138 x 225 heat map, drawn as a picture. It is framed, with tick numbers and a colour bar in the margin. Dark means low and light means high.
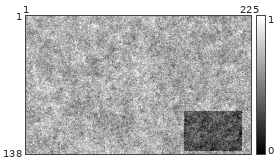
In the bottom right lies a patch that is lower than the rest. The ninth with the lowest average is the bottom right. The field is mottled with small blotches.
